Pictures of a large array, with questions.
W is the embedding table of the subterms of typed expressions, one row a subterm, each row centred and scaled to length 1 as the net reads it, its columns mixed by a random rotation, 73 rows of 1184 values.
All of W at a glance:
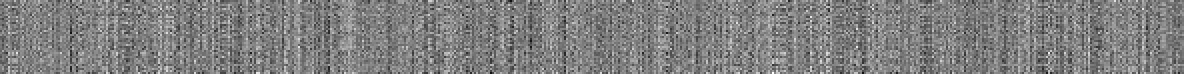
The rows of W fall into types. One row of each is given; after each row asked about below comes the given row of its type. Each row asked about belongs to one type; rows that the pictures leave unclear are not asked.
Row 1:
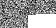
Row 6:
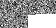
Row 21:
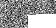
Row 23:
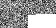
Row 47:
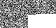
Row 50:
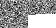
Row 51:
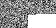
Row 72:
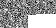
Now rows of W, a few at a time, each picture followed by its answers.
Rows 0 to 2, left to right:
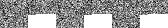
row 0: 1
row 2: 47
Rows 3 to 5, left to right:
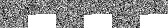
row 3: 1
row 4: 23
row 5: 72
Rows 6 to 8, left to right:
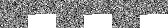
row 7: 21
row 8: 23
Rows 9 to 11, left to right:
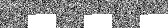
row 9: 23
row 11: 1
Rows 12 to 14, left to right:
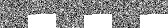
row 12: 47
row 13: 72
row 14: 51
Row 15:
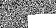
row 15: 6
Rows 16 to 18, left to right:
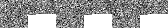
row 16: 21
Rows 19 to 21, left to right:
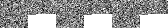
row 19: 72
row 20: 23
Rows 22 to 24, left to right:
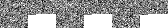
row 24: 72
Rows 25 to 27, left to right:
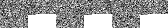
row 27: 47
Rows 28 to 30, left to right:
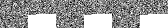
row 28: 47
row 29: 47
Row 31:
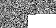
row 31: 51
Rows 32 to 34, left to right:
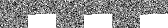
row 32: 6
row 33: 21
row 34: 47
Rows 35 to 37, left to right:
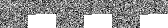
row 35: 23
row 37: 72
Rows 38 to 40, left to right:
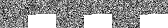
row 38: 1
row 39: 21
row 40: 47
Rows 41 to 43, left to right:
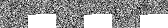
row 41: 21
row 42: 23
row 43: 1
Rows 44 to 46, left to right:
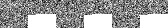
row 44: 23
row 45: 72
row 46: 47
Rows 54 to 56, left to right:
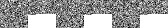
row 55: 51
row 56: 51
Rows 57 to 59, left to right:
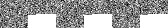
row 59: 6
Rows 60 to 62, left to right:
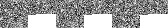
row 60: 50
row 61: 21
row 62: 72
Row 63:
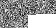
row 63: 21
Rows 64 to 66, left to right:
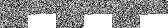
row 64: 47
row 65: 51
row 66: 21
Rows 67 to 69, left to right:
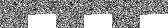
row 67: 6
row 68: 6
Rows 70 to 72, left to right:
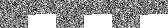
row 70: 6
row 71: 21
